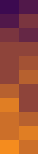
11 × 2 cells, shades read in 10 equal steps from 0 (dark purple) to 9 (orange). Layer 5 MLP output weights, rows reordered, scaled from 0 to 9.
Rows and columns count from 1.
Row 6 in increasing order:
4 6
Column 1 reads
0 1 3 4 4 4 6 8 7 7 9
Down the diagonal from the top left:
0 3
